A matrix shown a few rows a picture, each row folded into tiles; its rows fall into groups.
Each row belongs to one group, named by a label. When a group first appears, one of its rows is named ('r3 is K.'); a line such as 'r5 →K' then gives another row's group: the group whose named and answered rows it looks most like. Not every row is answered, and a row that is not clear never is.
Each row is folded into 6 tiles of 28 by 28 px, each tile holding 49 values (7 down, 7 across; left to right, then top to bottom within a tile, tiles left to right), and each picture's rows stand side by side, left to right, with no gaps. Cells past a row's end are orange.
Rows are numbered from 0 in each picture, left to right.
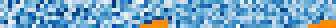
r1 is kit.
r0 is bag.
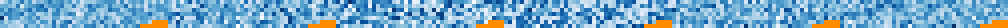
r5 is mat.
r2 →bag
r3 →bag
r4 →kit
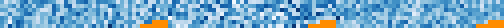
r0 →kit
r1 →mat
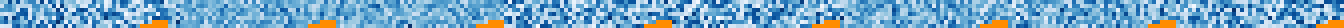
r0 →bag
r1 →kit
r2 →mat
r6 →kit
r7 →bag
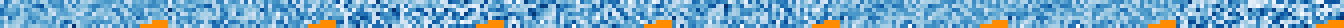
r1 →kit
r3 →mat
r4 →kit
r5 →mat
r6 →mat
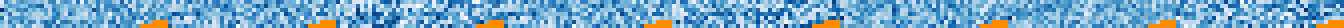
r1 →mat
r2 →bag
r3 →mat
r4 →bag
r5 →kit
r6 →mat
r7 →mat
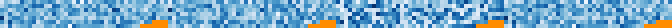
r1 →kit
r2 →bag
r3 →kit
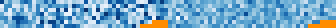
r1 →kit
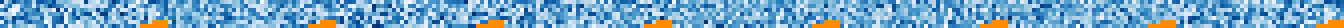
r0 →bag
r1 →bag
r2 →bag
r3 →bag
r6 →mat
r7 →bag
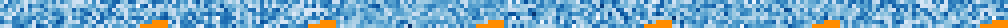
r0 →bag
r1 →bag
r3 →mat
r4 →kit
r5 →bag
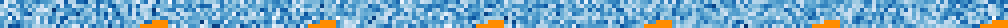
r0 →kit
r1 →kit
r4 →mat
